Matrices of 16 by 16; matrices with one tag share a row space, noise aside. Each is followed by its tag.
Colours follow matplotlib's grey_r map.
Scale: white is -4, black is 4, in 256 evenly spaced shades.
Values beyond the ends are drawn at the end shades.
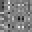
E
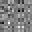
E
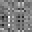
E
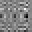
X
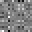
E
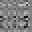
X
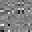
E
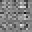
X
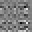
X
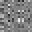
E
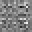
X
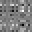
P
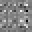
X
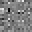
E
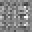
X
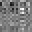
P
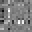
E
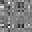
E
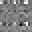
X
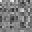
P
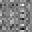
P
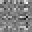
X
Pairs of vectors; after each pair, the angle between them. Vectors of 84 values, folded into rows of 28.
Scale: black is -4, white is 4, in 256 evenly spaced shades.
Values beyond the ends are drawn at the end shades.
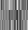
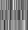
orthogonal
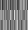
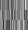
orthogonal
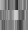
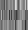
partly opposed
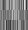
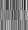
nearly opposite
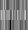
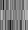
partly aligned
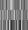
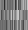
orthogonal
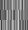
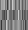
partly aligned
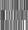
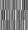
partly aligned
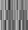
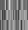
nearly opposite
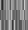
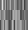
nearly opposite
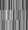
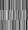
nearly parallel
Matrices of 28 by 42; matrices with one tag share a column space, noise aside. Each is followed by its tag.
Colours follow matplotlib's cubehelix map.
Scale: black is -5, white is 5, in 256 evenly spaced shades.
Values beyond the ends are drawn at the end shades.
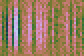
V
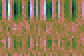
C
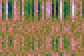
C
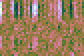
C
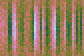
V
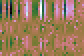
C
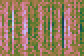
V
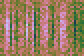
V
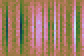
V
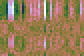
C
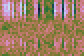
C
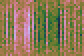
V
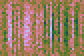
V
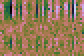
C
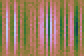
V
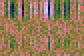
C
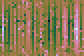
V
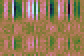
C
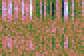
C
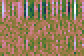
C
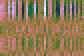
C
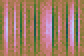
V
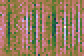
V
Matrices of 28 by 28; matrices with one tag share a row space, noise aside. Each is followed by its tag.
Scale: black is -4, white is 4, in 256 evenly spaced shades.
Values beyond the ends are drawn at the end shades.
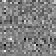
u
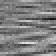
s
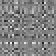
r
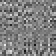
u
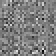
r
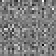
r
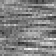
s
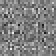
r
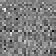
u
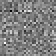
u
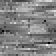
s
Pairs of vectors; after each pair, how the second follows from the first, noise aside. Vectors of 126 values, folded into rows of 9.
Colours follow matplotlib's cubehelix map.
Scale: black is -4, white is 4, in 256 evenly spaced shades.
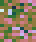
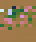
partly zeroed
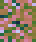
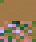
partly zeroed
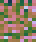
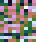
scaled up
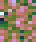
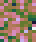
reversed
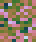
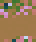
partly zeroed
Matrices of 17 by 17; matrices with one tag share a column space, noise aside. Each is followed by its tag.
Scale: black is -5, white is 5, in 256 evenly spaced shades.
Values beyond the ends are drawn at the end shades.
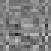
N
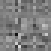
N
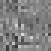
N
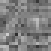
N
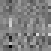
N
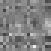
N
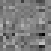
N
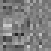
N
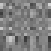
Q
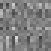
Q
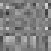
Q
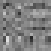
Q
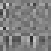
Q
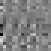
N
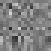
Q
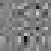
Q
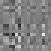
N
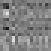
Q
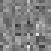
N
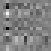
Q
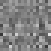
N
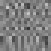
Q
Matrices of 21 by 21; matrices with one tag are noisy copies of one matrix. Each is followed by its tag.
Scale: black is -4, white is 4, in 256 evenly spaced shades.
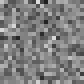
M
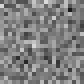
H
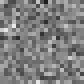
M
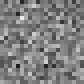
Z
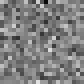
M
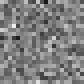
M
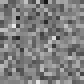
M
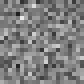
Z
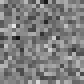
M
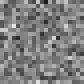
M
